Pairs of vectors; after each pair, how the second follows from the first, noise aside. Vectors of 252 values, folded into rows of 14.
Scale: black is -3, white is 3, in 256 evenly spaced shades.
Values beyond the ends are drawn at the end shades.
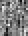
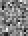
sign-scrambled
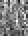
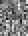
wrapped around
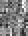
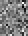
sign-scrambled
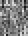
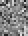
sign-scrambled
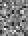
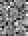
wrapped around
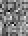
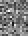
sign-scrambled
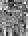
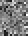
sign-scrambled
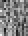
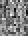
wrapped around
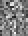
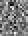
sign-scrambled
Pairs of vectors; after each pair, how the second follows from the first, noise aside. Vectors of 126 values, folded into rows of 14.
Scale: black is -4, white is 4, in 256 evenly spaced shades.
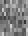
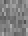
shrunk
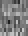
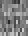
copied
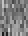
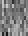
copied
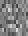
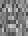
copied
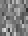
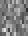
copied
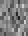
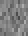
shrunk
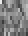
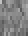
shrunk
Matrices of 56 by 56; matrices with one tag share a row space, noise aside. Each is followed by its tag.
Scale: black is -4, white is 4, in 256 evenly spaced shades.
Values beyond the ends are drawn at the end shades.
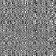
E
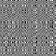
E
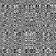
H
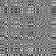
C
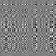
E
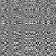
H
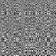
H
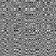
H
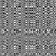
H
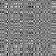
C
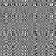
E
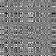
C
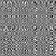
E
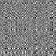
E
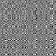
E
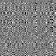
E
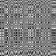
C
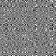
E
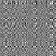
E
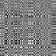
C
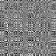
C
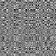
H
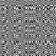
H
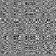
H
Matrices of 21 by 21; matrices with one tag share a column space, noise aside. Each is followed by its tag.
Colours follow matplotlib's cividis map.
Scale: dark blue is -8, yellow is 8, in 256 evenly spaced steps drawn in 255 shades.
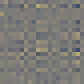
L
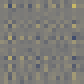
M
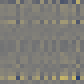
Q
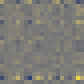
Q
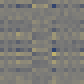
L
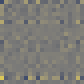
Q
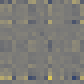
Q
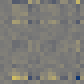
Q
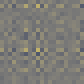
L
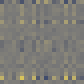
Q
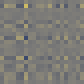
M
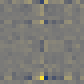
Q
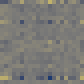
Q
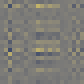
L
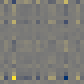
Q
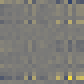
Q
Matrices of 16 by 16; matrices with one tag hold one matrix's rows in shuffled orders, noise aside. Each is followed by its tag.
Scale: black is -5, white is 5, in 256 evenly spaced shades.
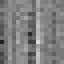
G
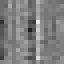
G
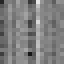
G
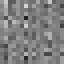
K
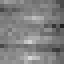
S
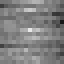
S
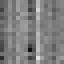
G
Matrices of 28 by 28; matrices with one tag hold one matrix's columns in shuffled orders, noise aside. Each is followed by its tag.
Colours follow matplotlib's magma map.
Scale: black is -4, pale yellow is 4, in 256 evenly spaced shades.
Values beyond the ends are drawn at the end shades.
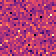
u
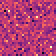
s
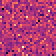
s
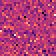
u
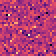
u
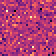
s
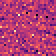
u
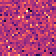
s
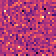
s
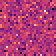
s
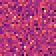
s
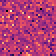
s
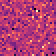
s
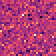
u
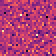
u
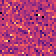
u
